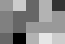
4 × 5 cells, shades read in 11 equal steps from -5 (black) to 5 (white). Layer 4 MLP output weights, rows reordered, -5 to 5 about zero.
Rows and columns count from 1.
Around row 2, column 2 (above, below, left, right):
3 -1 0 -1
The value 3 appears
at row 1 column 2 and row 4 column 5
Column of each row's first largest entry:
2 4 3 4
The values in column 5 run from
-3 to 3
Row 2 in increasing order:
-1 -1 0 1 2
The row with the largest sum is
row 4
